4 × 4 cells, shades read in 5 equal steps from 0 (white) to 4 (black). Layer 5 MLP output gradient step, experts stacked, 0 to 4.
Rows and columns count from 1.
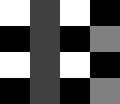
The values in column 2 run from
3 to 3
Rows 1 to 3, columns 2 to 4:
3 0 4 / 3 4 2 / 3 0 4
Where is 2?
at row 2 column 4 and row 4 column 4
